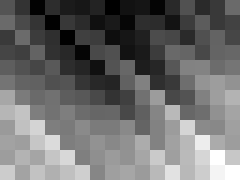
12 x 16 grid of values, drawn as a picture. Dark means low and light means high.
Streaks slant down to the right. The field climbs toward the bottom. The ninth with the highest average is the bottom right. Overall the values sit about 40% of the way up the scale. The ninth with the lowest average is the top middle.
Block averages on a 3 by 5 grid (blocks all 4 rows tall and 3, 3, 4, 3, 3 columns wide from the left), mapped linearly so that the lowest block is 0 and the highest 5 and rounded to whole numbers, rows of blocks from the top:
10011
32123
44345
